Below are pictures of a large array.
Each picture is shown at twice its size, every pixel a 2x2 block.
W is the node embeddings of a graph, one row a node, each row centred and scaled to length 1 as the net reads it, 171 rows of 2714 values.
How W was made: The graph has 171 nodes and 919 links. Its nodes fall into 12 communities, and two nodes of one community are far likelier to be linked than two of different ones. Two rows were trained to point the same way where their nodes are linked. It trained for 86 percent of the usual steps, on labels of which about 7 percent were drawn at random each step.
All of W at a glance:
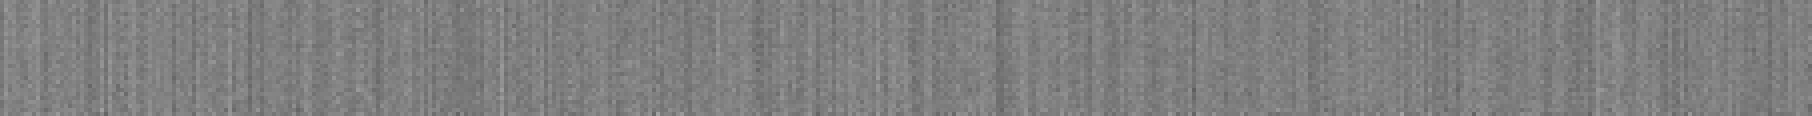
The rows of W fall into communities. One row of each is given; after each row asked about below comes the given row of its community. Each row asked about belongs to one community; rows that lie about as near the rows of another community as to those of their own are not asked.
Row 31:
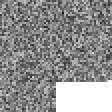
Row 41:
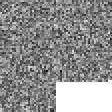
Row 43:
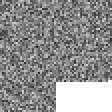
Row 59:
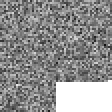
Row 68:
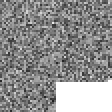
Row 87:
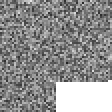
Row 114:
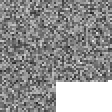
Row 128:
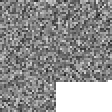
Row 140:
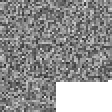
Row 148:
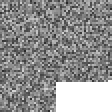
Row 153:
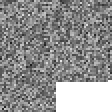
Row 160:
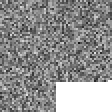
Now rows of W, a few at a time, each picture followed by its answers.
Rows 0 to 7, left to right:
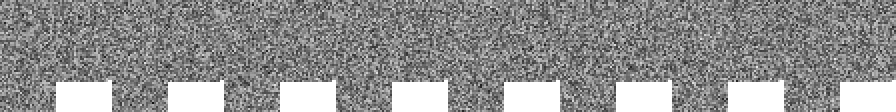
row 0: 59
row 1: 160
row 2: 128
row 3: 128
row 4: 59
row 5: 140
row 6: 114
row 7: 140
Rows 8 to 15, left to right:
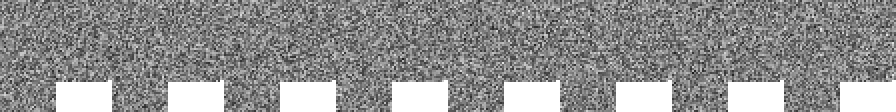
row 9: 128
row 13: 41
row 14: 41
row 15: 41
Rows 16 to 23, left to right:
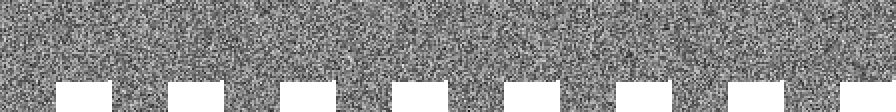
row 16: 31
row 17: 114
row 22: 148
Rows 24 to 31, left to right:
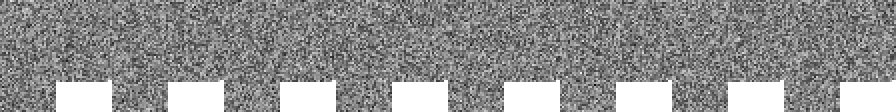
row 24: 41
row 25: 31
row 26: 153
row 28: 41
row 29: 31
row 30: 160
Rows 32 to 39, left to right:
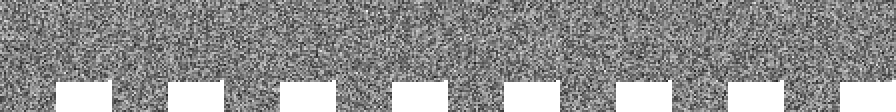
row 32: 59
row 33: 140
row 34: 128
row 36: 153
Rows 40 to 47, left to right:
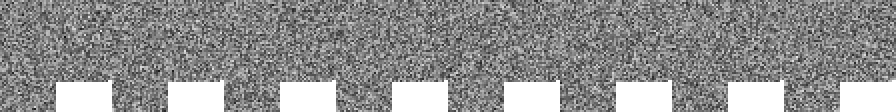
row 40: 87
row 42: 31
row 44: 153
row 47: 128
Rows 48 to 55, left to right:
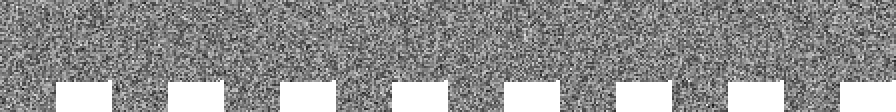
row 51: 31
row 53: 153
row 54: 140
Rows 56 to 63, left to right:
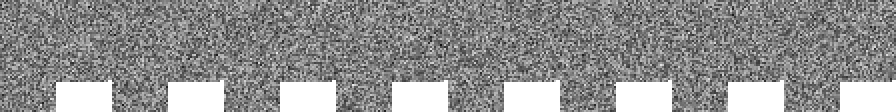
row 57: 43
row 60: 160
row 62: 59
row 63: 43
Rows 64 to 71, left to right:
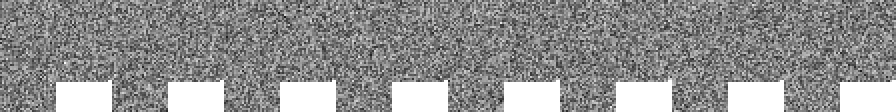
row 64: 148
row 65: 140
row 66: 68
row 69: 68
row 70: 160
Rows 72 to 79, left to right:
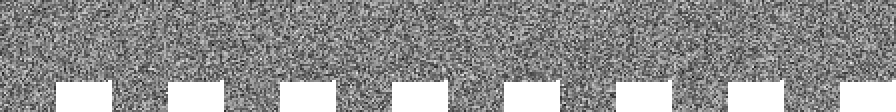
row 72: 43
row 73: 148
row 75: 128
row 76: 43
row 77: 128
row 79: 128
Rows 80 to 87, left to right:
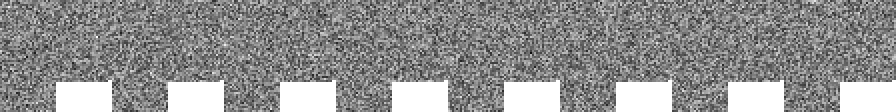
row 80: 148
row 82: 59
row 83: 114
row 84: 140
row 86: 114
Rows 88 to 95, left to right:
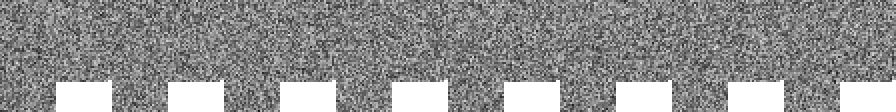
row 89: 128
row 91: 68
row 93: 148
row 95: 41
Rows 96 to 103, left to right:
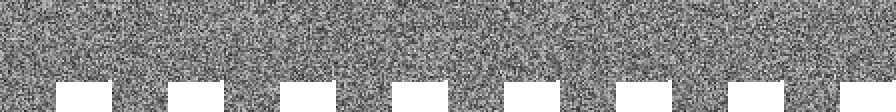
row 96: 87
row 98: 114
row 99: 68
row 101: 148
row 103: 160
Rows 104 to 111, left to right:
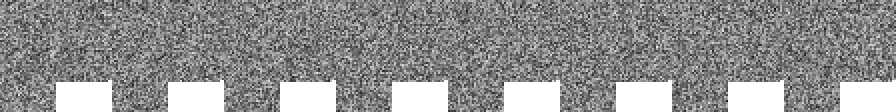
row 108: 128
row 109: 160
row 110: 140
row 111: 68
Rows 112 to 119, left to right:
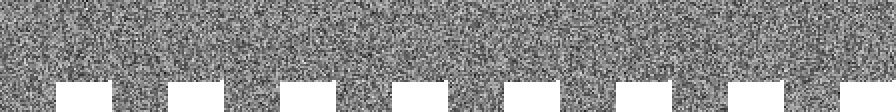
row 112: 43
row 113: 41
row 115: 87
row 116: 41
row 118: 140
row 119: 31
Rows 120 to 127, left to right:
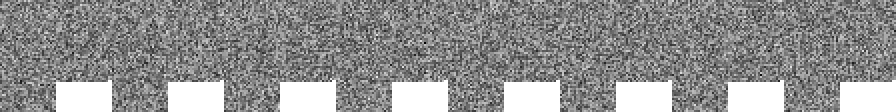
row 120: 41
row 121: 153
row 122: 148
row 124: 148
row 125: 128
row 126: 160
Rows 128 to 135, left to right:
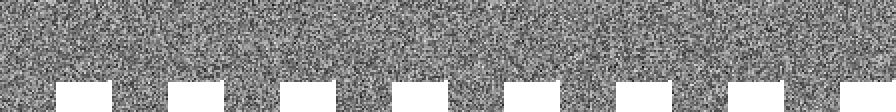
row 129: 114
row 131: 68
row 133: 59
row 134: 148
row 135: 140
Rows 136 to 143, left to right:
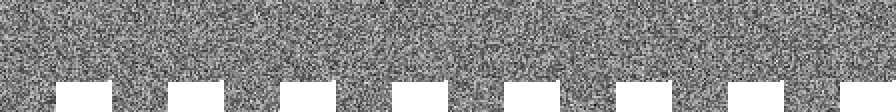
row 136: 59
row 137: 59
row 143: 140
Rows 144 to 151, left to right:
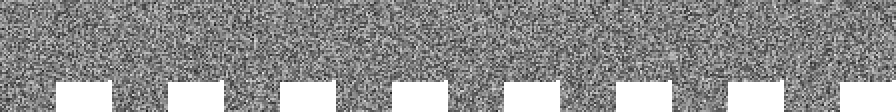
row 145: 41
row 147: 128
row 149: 114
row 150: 140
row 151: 153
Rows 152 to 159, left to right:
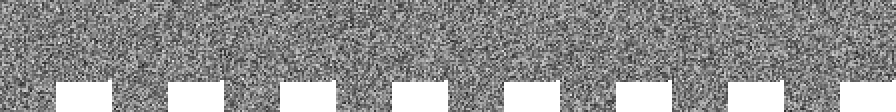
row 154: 114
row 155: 43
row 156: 148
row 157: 153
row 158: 148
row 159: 148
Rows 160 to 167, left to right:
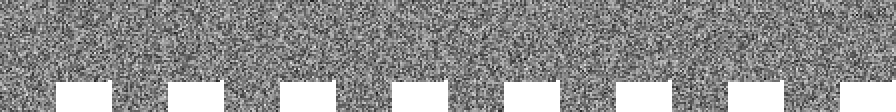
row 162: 43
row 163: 68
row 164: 41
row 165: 68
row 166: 41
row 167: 160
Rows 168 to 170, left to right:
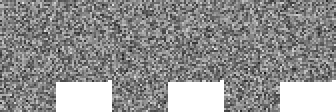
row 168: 153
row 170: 114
